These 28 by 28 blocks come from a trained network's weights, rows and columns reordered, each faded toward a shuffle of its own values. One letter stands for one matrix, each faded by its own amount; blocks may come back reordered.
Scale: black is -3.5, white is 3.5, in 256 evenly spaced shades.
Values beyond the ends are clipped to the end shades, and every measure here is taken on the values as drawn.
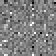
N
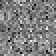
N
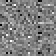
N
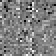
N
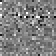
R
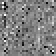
N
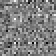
R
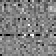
R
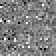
N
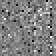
N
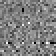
R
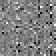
N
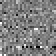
R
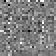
R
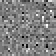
N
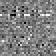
R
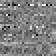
R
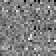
N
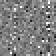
N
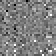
N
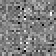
N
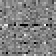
R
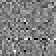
R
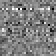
R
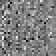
N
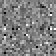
N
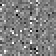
N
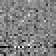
R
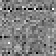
R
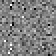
N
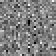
N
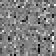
N
